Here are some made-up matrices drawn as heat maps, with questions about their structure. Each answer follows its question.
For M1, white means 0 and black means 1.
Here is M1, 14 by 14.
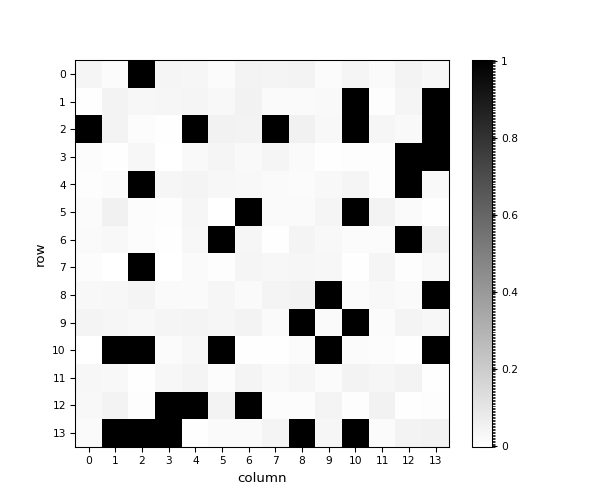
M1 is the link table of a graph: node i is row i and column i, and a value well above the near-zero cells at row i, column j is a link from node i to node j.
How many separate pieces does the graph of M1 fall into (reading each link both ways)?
2
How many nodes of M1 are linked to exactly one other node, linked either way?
2
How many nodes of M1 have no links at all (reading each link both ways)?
1
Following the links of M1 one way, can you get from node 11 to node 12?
no
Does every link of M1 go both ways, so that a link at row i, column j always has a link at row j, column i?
yes
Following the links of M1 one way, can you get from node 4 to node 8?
yes
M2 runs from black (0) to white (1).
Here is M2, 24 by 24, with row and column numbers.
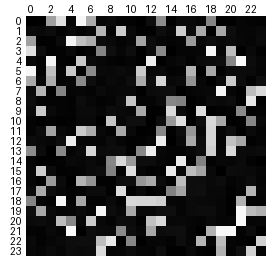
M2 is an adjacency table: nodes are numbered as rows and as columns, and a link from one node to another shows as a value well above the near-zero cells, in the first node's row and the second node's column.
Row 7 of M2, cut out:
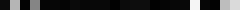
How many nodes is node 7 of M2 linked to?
5
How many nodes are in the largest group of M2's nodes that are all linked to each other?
5
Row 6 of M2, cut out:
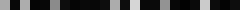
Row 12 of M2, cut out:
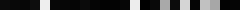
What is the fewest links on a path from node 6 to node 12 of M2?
2
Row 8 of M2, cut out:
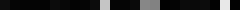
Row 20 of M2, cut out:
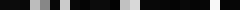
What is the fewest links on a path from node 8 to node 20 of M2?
4
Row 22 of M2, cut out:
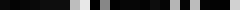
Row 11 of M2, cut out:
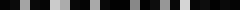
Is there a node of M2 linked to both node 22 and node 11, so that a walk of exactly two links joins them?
no
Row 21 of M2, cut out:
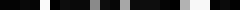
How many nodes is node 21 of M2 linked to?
6
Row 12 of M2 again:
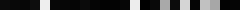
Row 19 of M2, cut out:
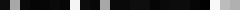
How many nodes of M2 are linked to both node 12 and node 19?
1
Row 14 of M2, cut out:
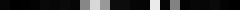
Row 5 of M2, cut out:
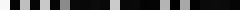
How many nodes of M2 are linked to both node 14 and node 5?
0
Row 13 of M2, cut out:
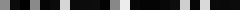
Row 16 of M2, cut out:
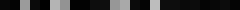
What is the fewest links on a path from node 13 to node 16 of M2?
2
